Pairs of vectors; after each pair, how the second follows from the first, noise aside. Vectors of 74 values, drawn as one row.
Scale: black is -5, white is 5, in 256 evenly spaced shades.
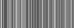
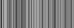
negated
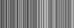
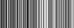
scaled up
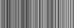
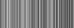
negated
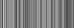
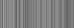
shrunk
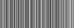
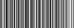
scaled up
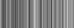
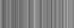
shrunk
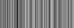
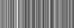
negated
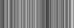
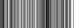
scaled up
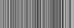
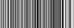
scaled up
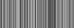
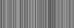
shrunk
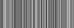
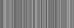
shrunk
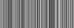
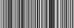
scaled up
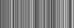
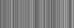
shrunk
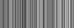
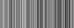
negated
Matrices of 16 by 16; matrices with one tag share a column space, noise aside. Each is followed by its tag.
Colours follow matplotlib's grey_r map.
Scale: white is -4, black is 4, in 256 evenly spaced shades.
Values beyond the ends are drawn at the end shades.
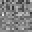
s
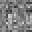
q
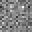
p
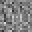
q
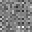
p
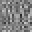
q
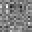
p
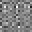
p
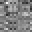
s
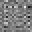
p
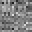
s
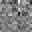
s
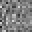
q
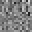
s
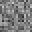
q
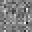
q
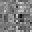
q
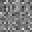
s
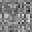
q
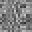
q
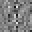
q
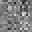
s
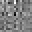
s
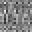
q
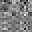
s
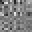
s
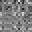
s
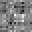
q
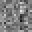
q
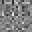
s
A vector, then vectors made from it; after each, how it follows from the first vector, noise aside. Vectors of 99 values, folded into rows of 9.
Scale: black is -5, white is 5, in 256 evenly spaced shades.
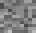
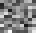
scaled up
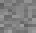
shrunk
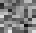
scaled up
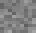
shrunk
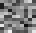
scaled up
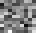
scaled up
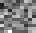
scaled up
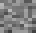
negated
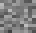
negated
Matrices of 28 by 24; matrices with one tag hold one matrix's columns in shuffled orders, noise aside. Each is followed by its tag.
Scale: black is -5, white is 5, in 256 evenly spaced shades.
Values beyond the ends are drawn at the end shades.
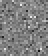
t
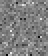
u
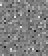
t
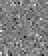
u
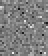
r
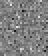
t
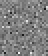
r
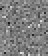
r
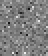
r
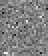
r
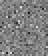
r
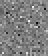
r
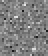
t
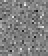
t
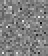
r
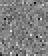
u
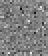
r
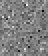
t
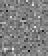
t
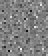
t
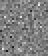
t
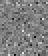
u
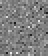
r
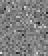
r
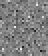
t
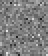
u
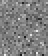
u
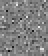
t
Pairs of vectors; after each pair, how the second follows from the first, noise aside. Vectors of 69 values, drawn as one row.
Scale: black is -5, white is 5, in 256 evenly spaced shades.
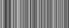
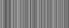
shrunk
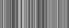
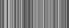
wrapped around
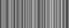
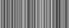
wrapped around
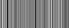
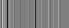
partly zeroed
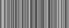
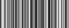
scaled up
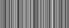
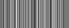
reversed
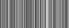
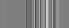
partly zeroed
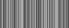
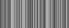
reversed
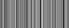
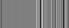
partly zeroed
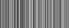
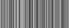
negated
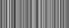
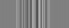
partly zeroed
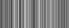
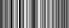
scaled up
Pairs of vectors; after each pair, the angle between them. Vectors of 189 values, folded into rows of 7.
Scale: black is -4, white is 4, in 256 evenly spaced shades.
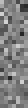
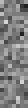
nearly parallel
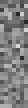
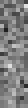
partly aligned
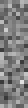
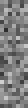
nearly opposite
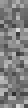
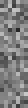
partly opposed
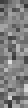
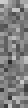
nearly opposite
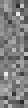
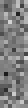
nearly opposite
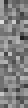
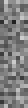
nearly opposite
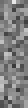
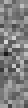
partly opposed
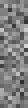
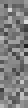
nearly opposite
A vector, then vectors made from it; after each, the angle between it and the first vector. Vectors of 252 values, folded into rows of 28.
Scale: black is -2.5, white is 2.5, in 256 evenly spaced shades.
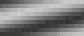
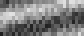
nearly parallel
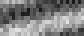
nearly opposite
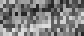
partly opposed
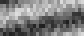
nearly parallel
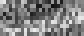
partly opposed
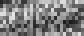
partly aligned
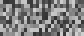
orthogonal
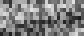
partly aligned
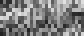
partly aligned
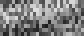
partly aligned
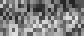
partly opposed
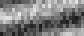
nearly parallel
